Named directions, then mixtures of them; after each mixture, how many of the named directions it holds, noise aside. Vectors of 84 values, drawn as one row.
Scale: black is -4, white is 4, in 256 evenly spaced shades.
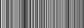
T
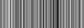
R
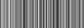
two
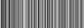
two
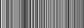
one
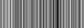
one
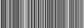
one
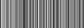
two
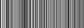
one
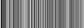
one
